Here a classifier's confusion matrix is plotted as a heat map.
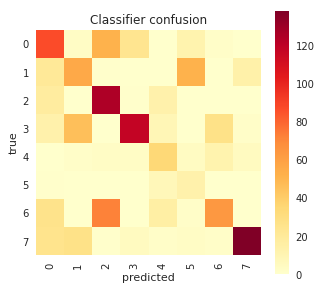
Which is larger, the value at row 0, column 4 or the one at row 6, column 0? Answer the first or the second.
the second
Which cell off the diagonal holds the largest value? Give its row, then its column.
6, 2
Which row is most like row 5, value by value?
4
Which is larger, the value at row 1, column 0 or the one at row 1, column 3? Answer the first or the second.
the first
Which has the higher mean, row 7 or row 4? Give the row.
7
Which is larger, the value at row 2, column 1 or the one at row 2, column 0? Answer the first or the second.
the second
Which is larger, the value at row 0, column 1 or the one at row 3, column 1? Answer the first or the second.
the second
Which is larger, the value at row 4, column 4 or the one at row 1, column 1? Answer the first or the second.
the second
